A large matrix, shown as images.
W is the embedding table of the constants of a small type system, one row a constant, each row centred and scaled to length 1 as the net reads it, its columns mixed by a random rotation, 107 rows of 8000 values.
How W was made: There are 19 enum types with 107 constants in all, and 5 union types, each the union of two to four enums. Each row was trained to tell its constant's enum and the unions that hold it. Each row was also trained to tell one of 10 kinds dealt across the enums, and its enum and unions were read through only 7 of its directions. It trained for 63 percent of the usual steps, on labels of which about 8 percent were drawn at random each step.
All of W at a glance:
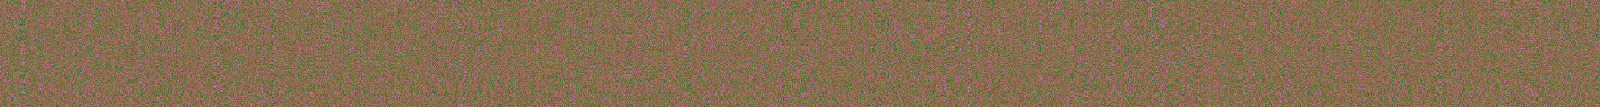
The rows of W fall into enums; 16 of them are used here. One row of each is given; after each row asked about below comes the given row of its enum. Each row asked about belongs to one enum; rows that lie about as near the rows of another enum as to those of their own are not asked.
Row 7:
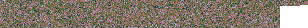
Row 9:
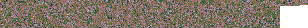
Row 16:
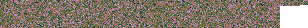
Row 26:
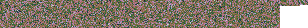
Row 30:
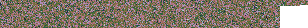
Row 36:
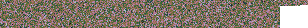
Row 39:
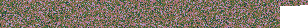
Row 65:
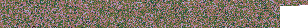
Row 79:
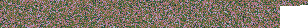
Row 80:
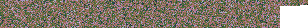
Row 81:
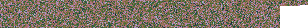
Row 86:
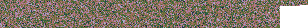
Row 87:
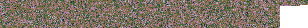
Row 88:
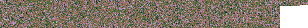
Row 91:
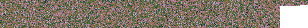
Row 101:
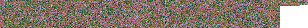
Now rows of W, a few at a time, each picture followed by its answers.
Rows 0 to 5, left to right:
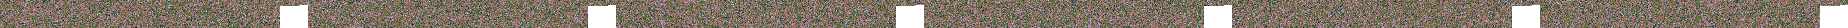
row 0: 86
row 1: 81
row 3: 36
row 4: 65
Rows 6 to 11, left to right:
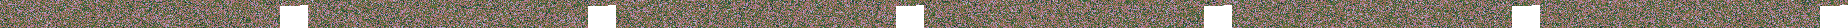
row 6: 81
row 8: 80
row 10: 30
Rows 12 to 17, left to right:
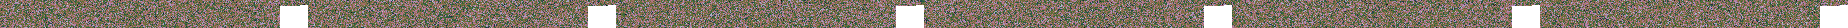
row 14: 87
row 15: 80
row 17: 7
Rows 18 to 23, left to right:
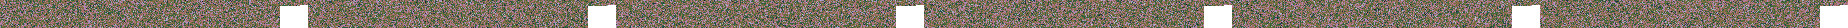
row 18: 101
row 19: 9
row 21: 26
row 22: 88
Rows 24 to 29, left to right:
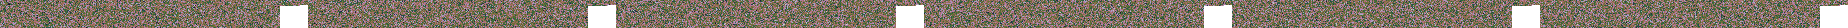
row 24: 88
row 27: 86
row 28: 30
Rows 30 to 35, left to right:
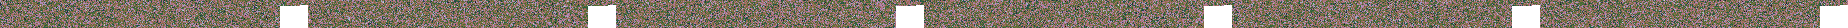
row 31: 36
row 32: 87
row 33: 86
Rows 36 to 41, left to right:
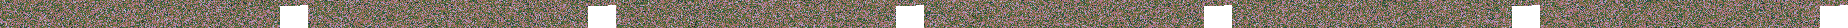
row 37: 9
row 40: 65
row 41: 80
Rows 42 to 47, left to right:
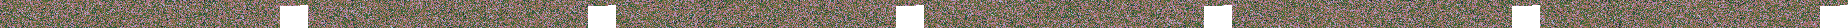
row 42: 91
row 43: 88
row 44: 80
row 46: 7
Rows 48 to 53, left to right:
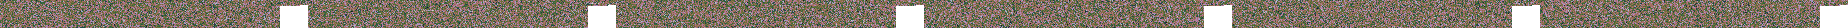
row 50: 91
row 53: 86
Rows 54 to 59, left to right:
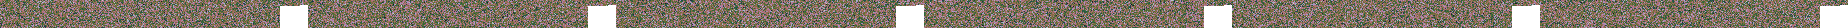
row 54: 9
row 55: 91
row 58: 30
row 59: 81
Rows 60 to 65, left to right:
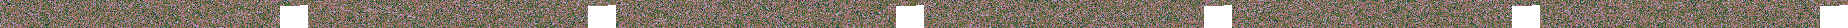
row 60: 88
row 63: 81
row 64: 80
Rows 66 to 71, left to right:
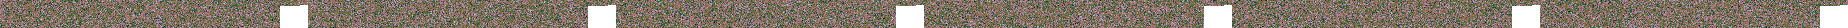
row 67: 101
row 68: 88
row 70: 9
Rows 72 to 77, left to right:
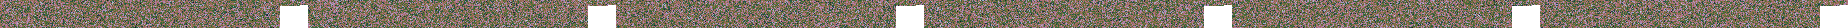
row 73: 86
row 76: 30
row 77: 101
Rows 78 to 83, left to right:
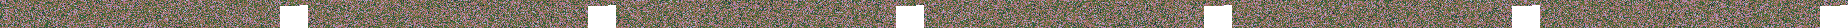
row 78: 30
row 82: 80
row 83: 7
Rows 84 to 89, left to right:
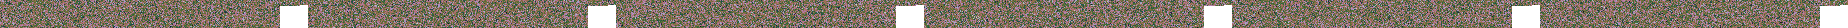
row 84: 88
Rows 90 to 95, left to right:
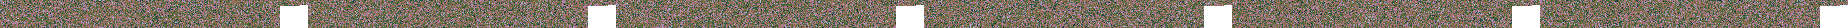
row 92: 81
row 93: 81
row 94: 101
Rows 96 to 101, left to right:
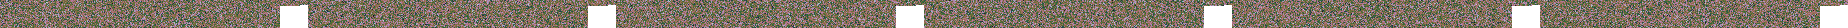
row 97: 26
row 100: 86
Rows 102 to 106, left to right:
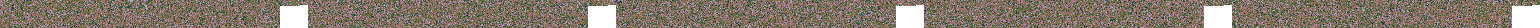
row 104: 91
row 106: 87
